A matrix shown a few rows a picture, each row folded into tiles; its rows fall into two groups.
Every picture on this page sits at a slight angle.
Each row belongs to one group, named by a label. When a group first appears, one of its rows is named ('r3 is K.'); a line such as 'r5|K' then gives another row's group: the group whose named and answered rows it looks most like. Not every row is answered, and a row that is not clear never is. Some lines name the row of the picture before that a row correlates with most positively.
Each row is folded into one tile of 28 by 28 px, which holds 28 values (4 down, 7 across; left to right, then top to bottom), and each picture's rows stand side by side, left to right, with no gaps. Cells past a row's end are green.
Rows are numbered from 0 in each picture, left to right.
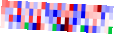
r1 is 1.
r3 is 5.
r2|1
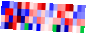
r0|1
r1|5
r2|5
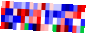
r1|1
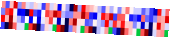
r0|1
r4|1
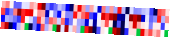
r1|5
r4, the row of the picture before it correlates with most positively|1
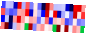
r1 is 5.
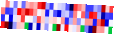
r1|5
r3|1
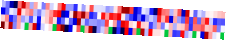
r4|5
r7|1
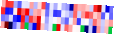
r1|1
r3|5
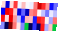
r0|1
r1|5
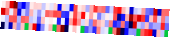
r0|5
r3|5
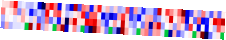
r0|5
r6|5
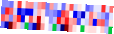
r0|1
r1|1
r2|1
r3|1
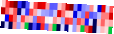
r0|5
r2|5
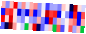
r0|1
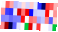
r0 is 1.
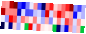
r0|5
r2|5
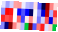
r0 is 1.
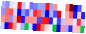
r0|1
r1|1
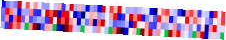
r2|1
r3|1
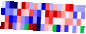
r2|5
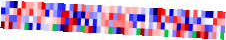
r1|5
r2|1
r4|1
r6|1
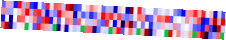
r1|1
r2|5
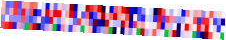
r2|5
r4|5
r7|1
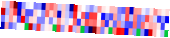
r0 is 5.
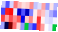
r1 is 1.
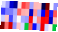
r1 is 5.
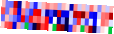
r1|1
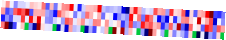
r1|1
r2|5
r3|5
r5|1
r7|5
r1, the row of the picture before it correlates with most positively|1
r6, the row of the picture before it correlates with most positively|0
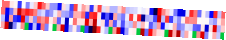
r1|5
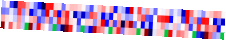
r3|1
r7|1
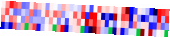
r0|5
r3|1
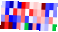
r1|5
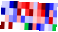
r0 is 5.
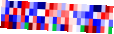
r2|1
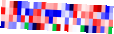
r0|5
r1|1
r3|5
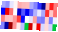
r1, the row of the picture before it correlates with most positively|2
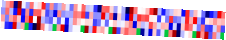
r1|1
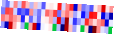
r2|1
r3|1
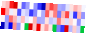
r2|1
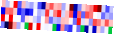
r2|5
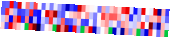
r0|1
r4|5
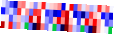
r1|1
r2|1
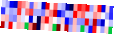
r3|1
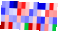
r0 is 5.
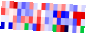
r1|1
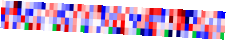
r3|5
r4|1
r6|5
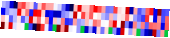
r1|1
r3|5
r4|1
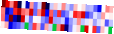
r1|5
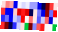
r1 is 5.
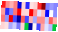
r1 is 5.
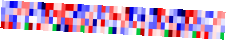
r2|5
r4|5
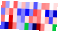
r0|1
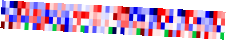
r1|1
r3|5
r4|5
